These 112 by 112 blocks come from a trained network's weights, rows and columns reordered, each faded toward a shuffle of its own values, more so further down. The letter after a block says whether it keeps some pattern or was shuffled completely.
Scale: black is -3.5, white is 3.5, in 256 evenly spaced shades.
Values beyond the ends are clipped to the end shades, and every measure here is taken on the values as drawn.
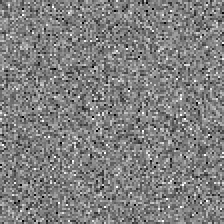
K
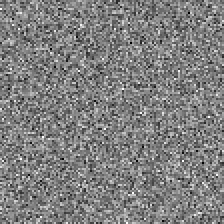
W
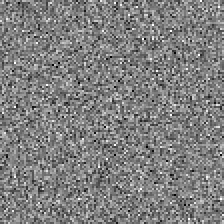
W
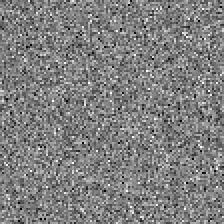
K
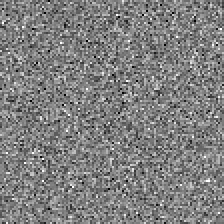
K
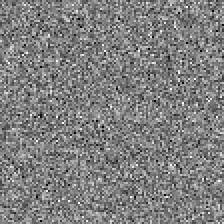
W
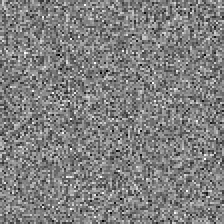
W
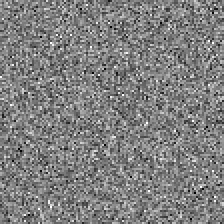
K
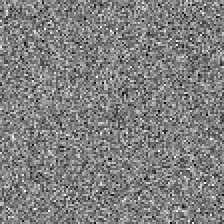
K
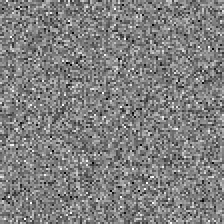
W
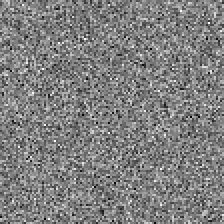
K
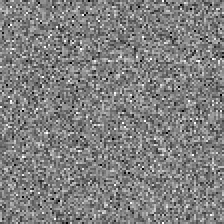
K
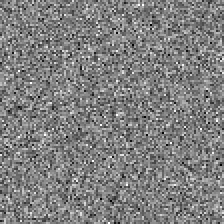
W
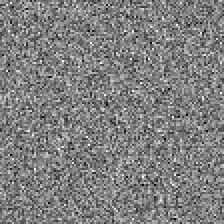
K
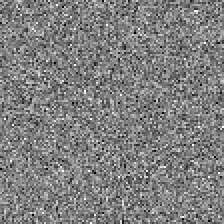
K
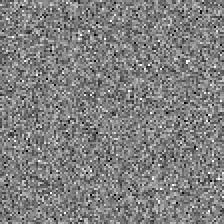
W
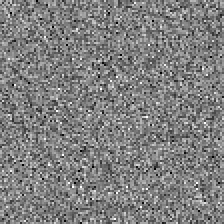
W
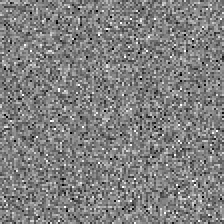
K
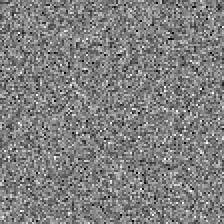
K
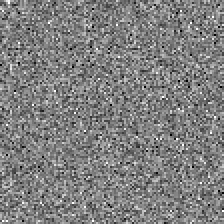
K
